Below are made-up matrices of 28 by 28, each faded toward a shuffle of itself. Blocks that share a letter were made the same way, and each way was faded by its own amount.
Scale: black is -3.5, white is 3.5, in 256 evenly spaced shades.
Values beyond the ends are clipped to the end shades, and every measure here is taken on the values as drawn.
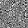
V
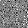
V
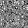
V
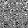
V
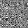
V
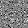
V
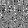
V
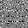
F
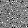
V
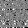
F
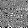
F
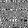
F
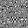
F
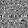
V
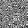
V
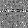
F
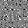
F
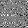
F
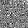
V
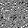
V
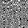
V
